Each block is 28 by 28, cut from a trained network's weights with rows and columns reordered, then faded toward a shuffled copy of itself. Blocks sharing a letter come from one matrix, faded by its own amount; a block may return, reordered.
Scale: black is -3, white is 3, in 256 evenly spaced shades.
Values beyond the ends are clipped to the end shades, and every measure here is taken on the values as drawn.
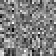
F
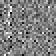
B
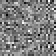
F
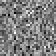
F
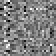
B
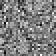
F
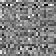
B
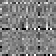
B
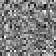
F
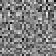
F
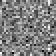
F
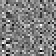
F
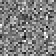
F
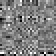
B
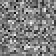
F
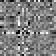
B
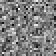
F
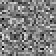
F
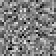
F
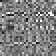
B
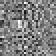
F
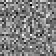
F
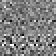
B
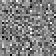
F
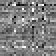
B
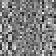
F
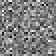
F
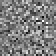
F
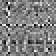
B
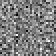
F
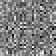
F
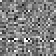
B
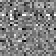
B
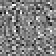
F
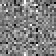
B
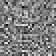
F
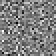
F
